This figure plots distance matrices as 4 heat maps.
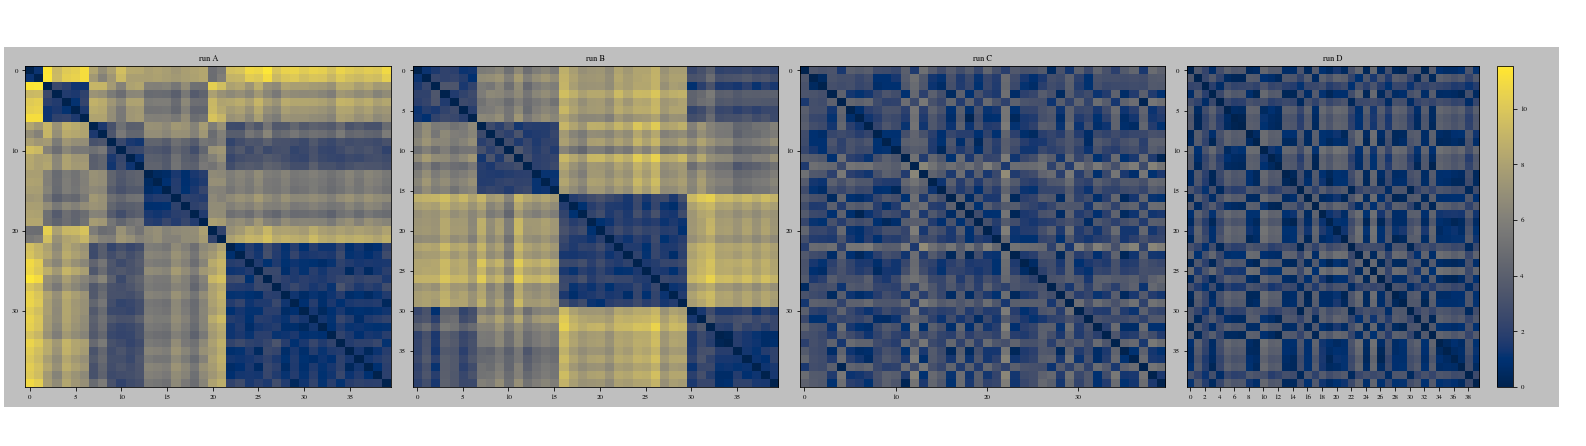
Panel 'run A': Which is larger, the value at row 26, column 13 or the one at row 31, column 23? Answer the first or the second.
the first
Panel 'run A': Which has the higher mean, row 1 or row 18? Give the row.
1
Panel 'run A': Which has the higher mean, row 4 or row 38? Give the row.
4
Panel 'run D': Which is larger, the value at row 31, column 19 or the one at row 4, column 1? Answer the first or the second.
the first
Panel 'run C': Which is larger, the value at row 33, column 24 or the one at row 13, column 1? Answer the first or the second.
the second
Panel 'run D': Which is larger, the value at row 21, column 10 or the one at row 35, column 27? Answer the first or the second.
the first
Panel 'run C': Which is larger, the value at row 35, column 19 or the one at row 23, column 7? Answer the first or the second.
the first
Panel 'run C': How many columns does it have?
40
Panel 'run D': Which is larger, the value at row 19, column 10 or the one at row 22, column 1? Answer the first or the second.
the first
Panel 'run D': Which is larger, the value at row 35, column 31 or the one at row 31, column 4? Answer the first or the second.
the first
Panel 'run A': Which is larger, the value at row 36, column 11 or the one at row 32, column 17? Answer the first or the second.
the second
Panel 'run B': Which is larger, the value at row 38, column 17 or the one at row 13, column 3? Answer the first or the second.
the first
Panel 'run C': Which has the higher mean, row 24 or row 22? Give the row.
22
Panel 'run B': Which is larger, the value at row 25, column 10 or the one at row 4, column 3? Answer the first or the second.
the first
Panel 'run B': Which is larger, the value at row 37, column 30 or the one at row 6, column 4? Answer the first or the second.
the second
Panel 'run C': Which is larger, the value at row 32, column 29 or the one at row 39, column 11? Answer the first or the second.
the first
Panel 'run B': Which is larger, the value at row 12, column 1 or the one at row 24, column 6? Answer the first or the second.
the second
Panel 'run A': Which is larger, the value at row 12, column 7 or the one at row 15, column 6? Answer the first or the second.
the second
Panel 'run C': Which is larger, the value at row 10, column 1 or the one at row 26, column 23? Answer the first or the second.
the second
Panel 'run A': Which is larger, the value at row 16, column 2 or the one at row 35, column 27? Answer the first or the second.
the first
